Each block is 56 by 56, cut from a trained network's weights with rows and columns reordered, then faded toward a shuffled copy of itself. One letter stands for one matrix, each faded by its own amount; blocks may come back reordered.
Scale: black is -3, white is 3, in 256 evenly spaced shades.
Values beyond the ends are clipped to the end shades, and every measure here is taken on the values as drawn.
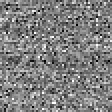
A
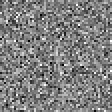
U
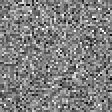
U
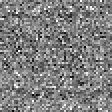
A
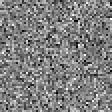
U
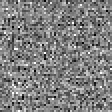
A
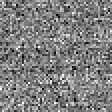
A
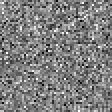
U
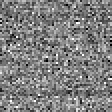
A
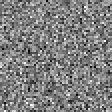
U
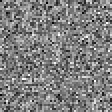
U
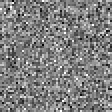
U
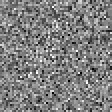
U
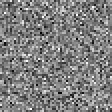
U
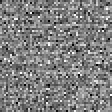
A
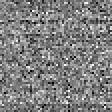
A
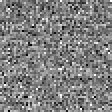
A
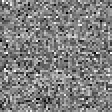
A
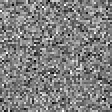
U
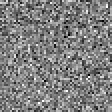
U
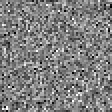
U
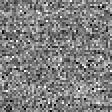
A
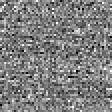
A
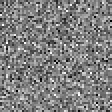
U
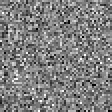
U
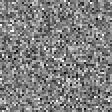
U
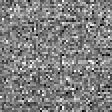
A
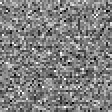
A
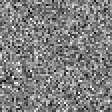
U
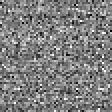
A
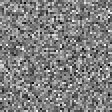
U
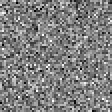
U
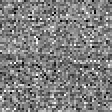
A
